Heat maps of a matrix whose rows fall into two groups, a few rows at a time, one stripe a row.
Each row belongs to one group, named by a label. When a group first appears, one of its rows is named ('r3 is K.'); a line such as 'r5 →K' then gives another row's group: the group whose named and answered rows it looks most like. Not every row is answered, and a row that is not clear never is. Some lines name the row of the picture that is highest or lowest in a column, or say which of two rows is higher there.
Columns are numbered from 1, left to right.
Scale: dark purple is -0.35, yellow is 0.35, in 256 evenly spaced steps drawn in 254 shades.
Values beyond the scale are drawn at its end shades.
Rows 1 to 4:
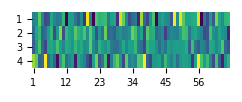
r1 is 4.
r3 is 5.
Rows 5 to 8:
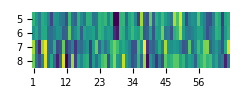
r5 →4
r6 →4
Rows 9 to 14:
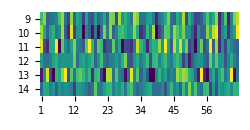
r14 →4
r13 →5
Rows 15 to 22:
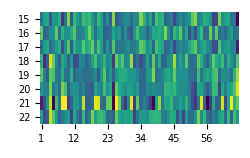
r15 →5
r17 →5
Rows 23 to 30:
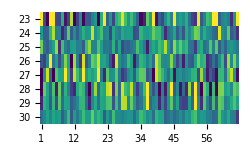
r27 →5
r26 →5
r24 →5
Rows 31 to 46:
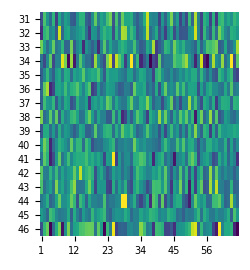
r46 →5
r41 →5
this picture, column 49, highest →34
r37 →4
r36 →5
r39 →4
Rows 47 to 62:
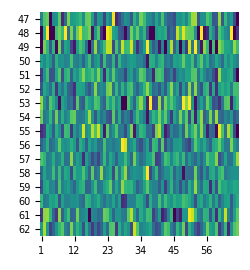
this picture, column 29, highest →56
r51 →5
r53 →4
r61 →4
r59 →4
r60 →4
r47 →5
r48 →5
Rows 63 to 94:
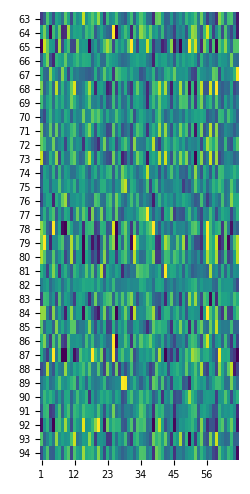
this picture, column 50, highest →65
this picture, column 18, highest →87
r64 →5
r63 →5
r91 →5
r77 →4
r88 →5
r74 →4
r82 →5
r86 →5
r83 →4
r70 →5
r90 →4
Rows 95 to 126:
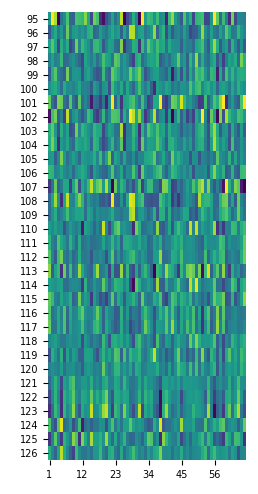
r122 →5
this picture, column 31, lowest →95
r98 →4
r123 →5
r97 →5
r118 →4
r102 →4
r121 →5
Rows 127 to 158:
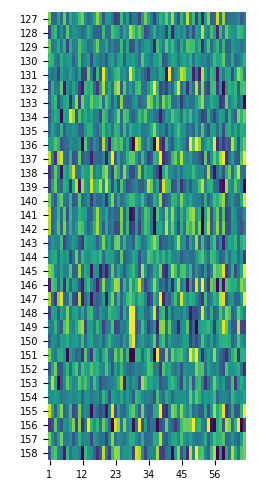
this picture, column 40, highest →142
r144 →5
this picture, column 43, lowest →156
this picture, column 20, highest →139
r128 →4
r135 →4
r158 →4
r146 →4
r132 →4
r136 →4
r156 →5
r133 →5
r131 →4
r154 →4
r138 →5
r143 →4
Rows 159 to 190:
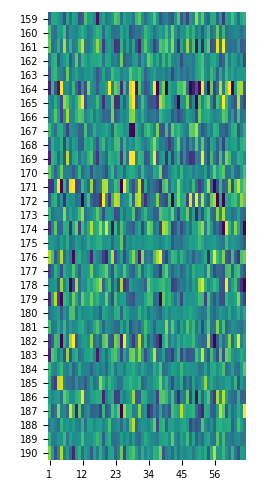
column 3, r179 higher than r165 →Yes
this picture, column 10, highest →178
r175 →5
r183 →4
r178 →5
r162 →5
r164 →4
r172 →4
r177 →5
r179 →5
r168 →4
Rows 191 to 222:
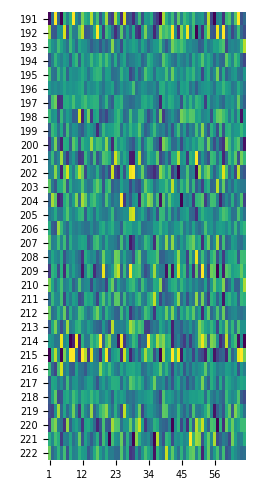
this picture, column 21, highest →214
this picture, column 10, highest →214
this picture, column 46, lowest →214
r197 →5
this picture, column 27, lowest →191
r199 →4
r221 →4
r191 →5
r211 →4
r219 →5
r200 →5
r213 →4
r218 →5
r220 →4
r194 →5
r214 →5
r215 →5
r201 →4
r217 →4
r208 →4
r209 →4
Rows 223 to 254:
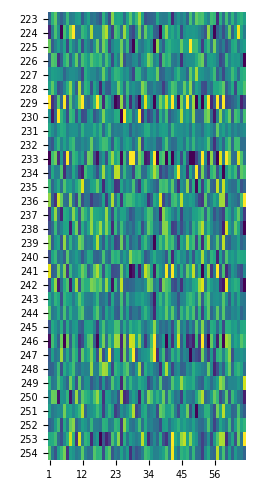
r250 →5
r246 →4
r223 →4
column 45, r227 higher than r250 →Yes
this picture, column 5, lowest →224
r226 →5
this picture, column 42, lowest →233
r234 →4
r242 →5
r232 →5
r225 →4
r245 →4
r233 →4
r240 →4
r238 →5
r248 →5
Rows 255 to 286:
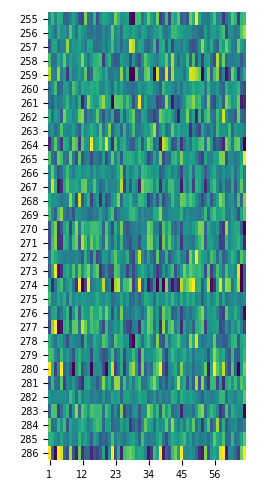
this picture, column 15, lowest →280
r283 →5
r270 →5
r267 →5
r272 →4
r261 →5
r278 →4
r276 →5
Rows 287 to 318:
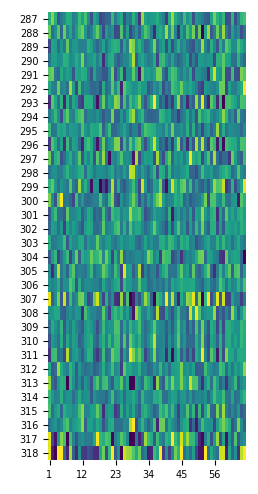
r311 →4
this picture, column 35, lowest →318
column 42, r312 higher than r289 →Yes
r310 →4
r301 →4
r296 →4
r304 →5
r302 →4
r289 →4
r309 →4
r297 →4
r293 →4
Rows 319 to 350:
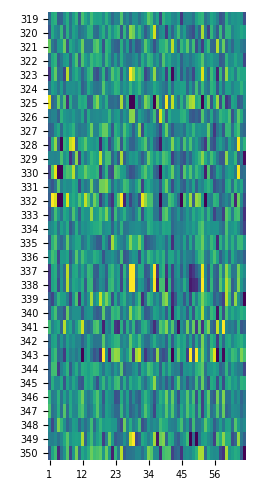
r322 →5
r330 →5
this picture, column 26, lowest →332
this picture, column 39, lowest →343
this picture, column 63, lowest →332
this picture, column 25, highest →332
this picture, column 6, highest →341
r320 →4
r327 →5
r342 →4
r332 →5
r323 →4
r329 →5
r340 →4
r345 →4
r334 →5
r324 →4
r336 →5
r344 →5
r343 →4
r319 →5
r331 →5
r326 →4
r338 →4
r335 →4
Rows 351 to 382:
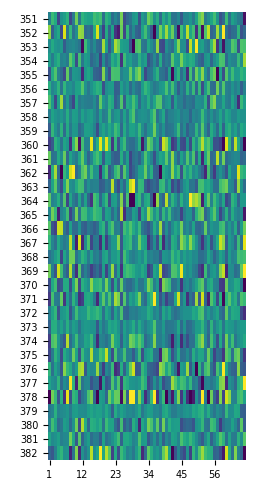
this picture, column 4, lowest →365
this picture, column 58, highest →367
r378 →4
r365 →5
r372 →5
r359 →4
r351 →5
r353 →4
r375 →5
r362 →5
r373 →4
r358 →4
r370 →5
